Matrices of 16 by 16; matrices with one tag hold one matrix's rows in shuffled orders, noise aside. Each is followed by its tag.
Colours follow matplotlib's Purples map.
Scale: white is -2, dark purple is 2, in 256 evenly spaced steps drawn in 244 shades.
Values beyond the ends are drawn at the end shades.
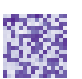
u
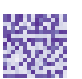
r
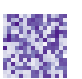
u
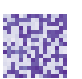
u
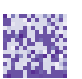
r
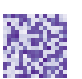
u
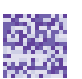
r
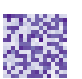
u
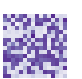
r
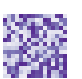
u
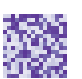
u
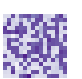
u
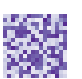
u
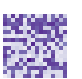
r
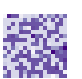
u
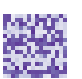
r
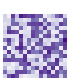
u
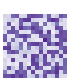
u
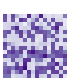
r
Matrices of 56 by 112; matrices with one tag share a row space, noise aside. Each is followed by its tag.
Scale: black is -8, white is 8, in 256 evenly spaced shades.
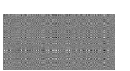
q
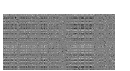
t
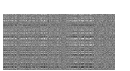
t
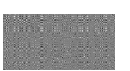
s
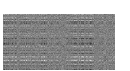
t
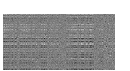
t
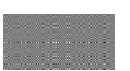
q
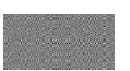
q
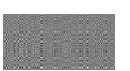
s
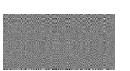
q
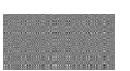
q
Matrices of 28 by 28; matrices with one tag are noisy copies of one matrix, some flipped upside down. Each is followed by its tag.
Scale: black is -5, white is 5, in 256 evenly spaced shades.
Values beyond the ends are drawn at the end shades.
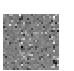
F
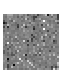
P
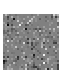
P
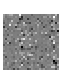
F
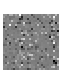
F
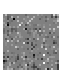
P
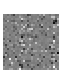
F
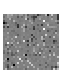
P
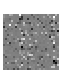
F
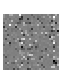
F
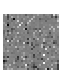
P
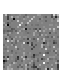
P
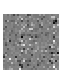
F
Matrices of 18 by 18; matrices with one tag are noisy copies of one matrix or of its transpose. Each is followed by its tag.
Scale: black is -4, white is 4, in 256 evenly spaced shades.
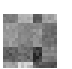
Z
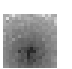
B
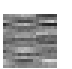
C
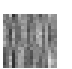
C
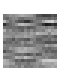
C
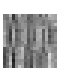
C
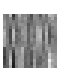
C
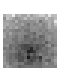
B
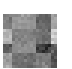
Z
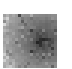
B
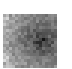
B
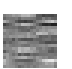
C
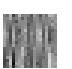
C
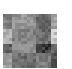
Z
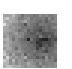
B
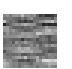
C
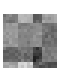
Z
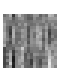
C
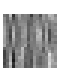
C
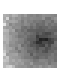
B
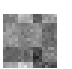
Z
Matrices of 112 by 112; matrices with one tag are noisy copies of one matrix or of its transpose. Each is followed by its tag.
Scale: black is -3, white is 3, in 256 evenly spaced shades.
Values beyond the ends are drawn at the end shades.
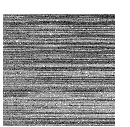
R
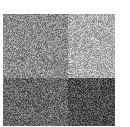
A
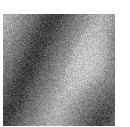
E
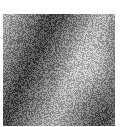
E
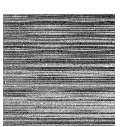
R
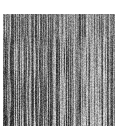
R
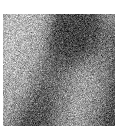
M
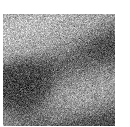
M
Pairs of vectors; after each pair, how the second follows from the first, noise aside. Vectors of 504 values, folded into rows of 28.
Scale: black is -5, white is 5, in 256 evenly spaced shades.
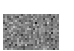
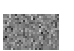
shuffled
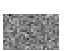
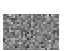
sign-scrambled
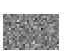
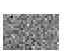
shuffled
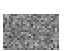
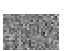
shuffled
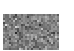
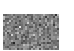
shuffled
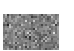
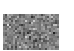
sign-scrambled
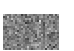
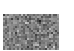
sign-scrambled
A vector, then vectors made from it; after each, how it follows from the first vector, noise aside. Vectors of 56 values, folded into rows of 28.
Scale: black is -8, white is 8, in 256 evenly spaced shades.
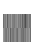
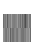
copied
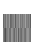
wrapped around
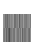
wrapped around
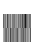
scaled up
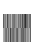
scaled up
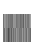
reversed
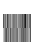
scaled up
